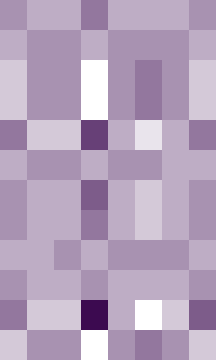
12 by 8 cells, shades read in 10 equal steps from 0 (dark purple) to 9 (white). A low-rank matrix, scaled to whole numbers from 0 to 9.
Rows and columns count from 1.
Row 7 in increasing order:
3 5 5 6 6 6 6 7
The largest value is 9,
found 4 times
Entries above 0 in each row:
8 8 8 8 8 8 8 8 8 8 7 8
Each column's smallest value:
4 5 5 0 5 4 5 3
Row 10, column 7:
6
